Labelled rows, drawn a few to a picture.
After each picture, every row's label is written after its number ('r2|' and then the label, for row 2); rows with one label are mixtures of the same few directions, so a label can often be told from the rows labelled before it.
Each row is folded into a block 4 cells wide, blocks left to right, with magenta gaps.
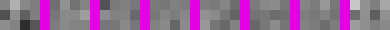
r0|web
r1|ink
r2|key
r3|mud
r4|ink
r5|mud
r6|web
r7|key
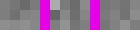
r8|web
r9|key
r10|web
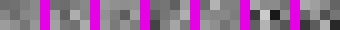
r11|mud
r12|mud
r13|key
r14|ink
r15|ink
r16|mud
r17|mud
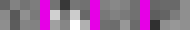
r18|mud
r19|web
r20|mud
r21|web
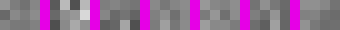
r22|key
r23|ink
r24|mud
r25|mud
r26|key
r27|mud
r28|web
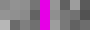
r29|web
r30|ink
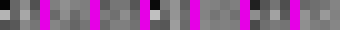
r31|key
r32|web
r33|key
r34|key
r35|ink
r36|key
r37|mud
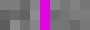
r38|web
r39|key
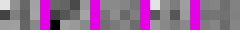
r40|key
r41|web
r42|mud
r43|key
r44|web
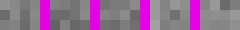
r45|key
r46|web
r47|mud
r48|key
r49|ink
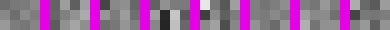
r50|mud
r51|ink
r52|key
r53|mud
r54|key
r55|mud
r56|web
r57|key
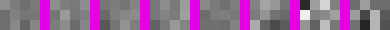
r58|key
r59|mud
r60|ink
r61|ink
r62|key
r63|web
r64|key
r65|mud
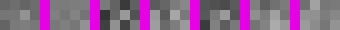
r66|key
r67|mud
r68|key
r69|mud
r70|key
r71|web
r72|ink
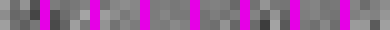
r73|ink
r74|ink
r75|key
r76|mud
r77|mud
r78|mud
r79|mud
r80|mud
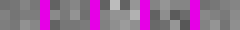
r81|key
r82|key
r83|ink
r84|mud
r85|mud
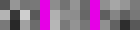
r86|mud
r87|web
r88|web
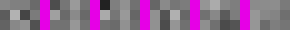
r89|mud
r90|key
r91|key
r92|mud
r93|web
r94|web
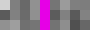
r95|key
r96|web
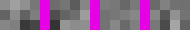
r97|web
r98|web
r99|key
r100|mud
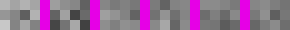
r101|key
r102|mud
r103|web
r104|mud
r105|web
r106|mud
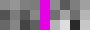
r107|web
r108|mud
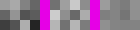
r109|mud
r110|key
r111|key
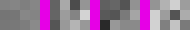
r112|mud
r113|ink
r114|web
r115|key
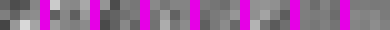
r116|web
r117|key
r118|ink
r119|mud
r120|ink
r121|web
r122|ink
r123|web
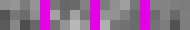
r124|web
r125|web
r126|web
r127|web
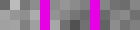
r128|ink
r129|web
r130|key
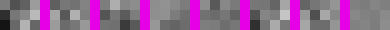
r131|ink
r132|mud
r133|web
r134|web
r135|ink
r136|ink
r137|mud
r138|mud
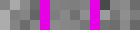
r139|ink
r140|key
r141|key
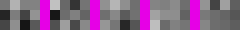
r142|web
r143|key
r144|web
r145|web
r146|ink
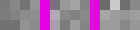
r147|ink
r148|key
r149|ink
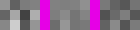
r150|mud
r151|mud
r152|key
